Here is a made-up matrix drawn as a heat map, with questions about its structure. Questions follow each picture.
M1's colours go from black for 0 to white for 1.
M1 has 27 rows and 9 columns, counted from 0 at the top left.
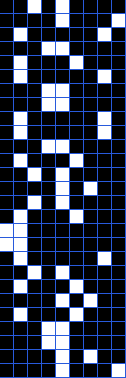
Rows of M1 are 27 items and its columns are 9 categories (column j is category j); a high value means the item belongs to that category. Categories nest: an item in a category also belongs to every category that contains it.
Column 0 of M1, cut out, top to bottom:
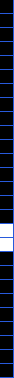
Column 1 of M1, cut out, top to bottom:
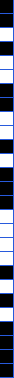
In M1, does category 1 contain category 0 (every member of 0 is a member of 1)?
yes
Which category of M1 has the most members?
4
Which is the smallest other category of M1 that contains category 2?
4
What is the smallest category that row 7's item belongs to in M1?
3
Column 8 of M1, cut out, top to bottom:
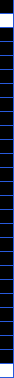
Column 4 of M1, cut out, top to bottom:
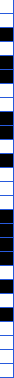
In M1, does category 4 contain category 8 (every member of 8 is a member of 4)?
yes
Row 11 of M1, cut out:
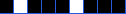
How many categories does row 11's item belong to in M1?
2
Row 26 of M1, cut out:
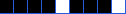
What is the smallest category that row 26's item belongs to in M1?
8
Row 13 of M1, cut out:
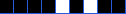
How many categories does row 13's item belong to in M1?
2
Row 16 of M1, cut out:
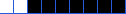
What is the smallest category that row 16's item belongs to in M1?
0
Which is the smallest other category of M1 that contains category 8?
4
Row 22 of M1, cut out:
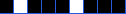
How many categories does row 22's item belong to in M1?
2
